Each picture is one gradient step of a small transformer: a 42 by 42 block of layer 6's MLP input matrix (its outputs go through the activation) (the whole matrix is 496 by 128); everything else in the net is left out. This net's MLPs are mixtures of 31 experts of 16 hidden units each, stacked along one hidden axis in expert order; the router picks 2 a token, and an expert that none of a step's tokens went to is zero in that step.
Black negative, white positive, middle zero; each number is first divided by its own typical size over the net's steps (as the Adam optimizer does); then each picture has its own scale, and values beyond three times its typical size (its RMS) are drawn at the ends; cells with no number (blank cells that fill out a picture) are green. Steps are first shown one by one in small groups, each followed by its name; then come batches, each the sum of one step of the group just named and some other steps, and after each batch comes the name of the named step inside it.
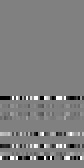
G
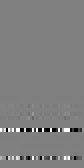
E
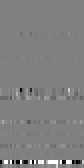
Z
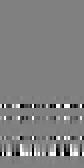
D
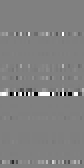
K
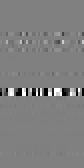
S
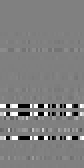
E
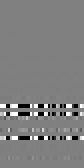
E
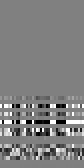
E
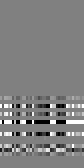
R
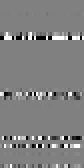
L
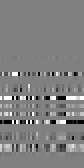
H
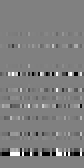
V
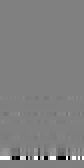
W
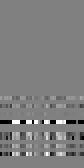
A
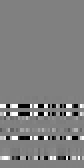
W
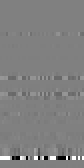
W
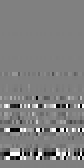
H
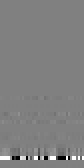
W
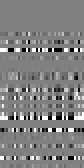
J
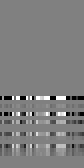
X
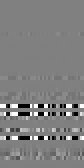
X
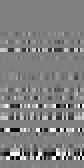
J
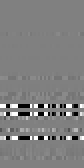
X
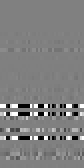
J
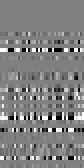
J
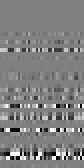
J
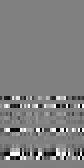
X
